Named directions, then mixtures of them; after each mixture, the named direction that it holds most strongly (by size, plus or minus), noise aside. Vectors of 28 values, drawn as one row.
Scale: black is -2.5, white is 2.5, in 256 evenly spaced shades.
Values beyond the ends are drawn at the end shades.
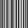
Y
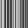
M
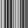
M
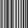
Y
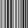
M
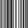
M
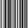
Y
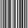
Y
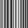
M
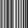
Y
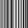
Y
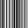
M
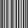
Y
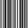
Y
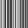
M
